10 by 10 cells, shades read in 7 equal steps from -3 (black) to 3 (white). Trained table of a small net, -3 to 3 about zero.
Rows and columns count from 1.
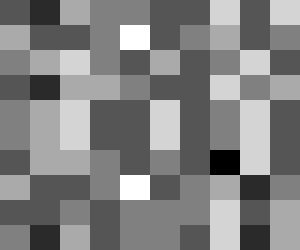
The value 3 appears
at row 2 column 5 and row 8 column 5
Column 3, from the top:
1 -1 2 1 2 2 1 -1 0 1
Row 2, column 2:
-1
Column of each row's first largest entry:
8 5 3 8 3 3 9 5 8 8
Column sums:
-2 -5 8 -3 2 1 -7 7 1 1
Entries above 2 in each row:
0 1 0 0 0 0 0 1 0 0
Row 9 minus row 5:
-1 -2 -2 0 1 -2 1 2 -3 2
